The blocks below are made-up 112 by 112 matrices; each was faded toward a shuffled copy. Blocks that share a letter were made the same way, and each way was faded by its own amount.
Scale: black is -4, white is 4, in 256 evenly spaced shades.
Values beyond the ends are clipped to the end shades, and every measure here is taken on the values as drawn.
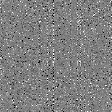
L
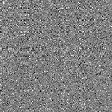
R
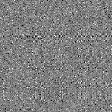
R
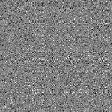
R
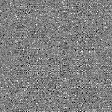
R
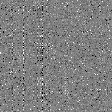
L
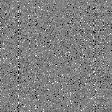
L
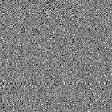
R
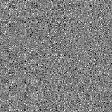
R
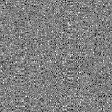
R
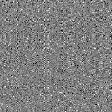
R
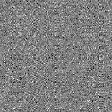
R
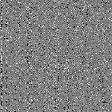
L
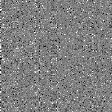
L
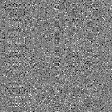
R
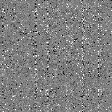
L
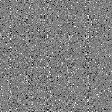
L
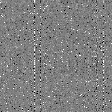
L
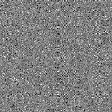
R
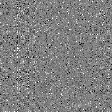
L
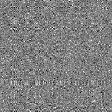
R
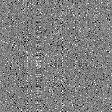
L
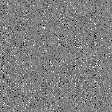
L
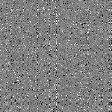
L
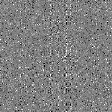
L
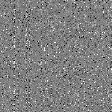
L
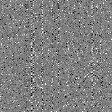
L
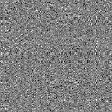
R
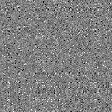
R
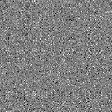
R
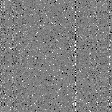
L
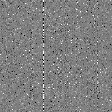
L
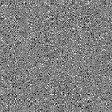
R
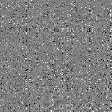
L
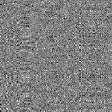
R
